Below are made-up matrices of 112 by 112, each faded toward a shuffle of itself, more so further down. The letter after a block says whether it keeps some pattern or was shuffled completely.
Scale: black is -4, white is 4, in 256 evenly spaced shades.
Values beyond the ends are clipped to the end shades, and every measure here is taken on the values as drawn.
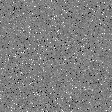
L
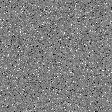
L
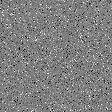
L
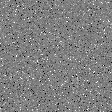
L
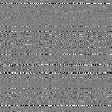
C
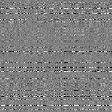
C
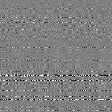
C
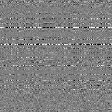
C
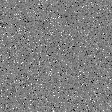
L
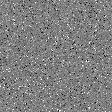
L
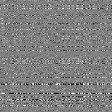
C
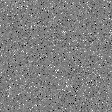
L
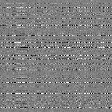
C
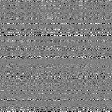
C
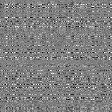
C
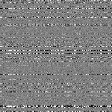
C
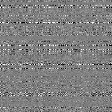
C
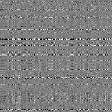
C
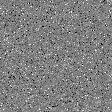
L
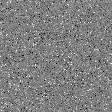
L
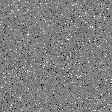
L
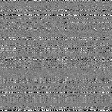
C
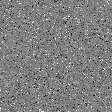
L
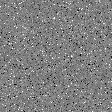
L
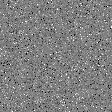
L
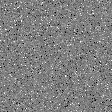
L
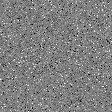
L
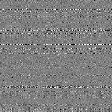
C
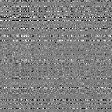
C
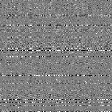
C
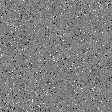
L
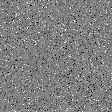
L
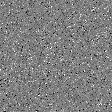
L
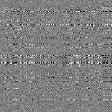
C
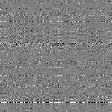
C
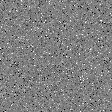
L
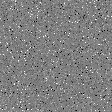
L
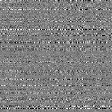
C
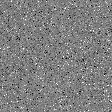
L
